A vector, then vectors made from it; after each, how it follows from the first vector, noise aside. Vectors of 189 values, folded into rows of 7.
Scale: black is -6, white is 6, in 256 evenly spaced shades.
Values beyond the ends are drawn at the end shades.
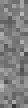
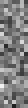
scaled up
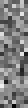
scaled up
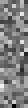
scaled up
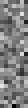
scaled up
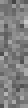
reversed
